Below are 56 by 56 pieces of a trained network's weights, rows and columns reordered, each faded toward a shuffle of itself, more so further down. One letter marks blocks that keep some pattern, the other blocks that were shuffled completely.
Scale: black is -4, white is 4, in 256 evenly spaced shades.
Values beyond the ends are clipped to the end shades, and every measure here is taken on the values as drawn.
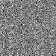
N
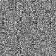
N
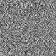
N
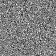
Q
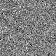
Q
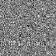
N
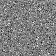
Q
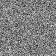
Q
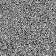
Q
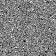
Q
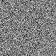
Q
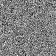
Q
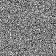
Q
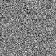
N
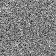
Q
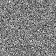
Q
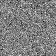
Q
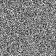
Q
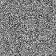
N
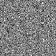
N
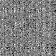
N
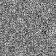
N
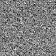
N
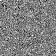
Q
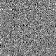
N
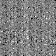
N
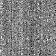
N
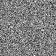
Q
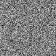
N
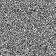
Q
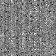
N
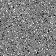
Q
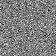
Q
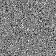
Q
